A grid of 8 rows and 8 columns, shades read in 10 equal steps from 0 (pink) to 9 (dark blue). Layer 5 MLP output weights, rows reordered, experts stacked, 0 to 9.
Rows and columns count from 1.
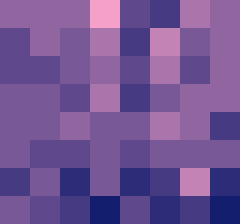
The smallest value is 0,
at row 1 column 4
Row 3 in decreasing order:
6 6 6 6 5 4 4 3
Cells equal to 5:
18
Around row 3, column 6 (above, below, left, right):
2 5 6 6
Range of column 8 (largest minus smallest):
5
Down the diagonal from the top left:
4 4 5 3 5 5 2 9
